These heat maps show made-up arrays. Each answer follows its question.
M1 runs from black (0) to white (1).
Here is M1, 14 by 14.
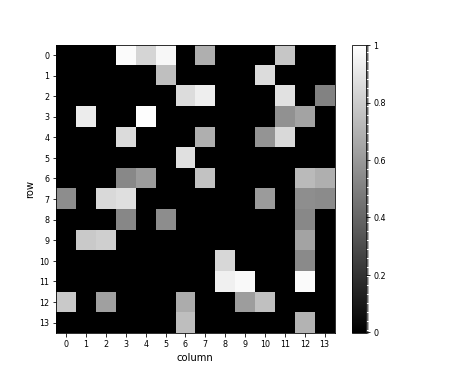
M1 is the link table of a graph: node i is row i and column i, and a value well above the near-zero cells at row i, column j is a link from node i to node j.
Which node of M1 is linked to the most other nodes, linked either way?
node 12
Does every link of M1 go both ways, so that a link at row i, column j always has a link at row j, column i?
no
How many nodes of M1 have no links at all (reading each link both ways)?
0
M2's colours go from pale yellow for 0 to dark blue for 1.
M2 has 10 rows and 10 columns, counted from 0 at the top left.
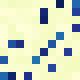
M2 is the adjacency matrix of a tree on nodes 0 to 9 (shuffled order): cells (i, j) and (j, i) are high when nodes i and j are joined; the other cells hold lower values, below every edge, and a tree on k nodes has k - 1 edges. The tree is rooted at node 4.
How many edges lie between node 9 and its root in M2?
3
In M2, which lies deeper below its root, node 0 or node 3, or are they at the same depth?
node 3
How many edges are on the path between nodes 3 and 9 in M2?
1
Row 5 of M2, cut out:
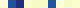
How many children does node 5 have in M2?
2
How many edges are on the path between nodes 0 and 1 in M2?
2
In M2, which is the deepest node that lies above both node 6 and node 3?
9
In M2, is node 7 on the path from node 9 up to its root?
yes
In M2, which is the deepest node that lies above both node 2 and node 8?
5
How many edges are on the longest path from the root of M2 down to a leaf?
7
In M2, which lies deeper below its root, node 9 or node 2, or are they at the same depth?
node 2
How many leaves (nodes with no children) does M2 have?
3
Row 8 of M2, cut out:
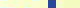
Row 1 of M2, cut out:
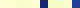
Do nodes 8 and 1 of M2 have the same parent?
no
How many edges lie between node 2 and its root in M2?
6
